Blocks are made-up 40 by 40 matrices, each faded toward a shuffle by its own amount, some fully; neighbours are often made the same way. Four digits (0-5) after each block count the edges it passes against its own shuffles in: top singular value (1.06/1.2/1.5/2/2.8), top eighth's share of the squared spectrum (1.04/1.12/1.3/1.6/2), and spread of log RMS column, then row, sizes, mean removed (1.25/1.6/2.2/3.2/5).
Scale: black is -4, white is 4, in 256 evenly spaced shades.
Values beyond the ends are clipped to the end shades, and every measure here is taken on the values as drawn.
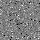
0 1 0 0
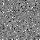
2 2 0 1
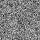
0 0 0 0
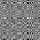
4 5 3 3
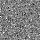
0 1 0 0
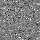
1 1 0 0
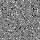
0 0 0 0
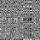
4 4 2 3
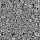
3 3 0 1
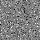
1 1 0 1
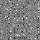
3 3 2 1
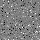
0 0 0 0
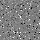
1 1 0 0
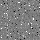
0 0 0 0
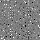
2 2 1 0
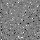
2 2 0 0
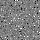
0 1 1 0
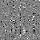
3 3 2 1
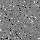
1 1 0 0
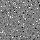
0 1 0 0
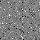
2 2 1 0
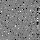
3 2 1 0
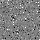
0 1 0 0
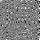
3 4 2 1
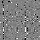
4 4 2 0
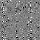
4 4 2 1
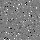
0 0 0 0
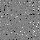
2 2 0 0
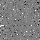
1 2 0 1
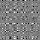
4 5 2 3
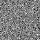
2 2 0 0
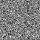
3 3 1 1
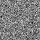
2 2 0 0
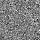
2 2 0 0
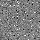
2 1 1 0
